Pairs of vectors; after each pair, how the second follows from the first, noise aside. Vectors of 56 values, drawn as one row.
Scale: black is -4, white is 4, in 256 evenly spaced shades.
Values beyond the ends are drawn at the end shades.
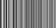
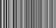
copied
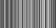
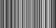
copied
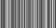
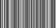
reversed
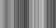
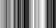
scaled up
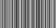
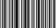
scaled up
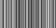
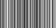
reversed
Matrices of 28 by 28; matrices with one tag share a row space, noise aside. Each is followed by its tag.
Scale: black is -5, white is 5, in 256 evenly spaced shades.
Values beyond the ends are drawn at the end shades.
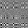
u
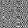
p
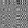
p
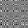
u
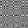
u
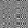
p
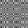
u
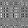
u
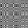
u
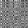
u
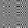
p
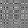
u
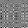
u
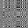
p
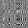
p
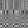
u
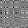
u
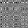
u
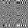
p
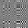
p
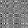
u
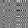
p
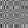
u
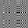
p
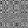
u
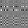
u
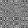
u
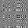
p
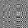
p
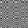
u
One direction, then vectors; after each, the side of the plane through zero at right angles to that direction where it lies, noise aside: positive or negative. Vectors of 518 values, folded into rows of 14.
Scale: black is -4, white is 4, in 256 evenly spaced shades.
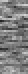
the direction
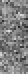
positive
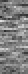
negative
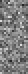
negative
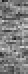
negative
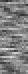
negative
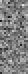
positive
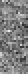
positive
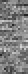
negative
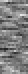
positive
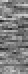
positive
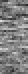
negative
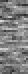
negative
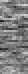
positive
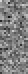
positive
